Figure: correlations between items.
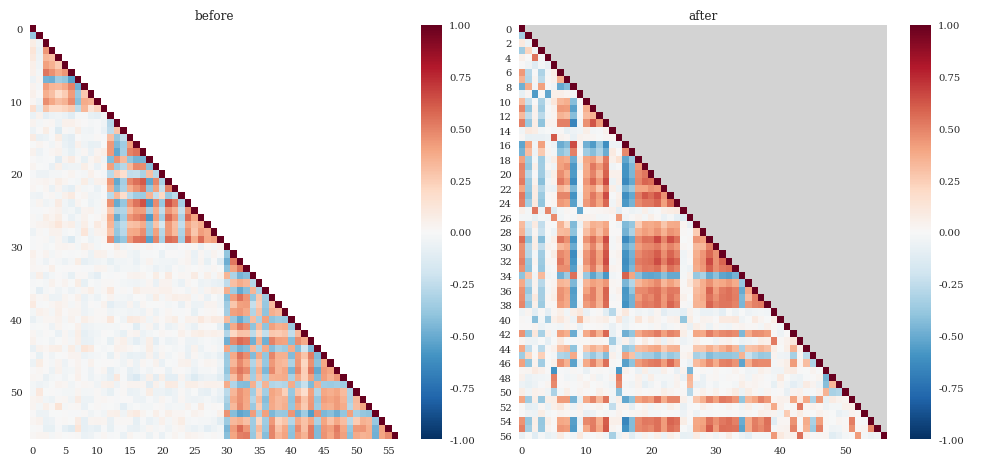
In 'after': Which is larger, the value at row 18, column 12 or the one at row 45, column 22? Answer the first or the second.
the first
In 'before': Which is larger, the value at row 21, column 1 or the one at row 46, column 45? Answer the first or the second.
the second
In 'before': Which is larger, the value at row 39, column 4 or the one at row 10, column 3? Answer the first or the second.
the second
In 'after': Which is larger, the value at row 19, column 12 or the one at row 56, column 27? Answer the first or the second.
the first
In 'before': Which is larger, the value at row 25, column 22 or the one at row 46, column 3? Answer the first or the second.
the first
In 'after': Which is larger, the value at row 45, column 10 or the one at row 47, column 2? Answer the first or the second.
the second
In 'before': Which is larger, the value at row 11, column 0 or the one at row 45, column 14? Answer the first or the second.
the first
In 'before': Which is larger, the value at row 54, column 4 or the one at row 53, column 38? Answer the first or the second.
the first
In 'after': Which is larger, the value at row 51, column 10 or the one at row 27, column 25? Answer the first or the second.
the first
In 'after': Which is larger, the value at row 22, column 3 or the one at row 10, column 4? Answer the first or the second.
the second
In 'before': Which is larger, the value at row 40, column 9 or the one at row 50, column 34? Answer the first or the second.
the first
